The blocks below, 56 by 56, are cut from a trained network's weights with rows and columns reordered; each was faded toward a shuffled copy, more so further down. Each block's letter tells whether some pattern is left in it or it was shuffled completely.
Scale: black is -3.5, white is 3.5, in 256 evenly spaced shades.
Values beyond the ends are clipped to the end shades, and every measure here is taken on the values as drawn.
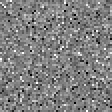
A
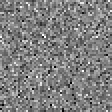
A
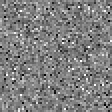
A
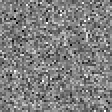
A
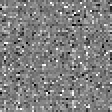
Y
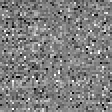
Y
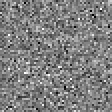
A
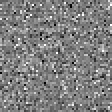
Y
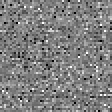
Y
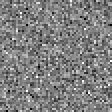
A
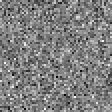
Y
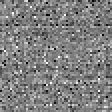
Y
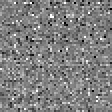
Y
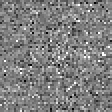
Y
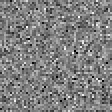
Y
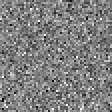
A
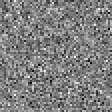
A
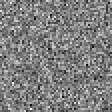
Y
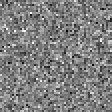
Y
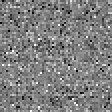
Y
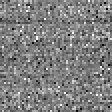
Y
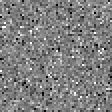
A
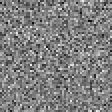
Y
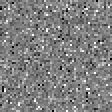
A
